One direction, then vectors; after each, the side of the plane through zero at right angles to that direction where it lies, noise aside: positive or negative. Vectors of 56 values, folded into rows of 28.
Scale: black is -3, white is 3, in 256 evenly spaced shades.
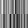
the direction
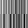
positive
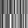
negative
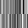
positive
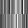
negative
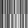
negative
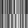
negative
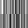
positive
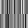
negative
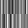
positive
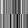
positive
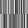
positive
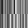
negative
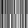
negative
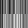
negative
